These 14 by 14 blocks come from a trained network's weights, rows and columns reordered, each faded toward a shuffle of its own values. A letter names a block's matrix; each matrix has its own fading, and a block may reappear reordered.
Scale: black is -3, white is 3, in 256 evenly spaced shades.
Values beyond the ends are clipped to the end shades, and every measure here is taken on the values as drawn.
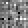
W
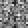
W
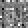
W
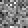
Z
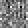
W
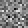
Z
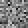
Z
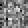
W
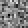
Z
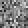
Z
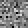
Z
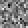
Z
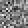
Z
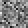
Z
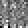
W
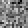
Z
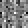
W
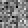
Z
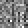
W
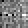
W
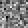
Z
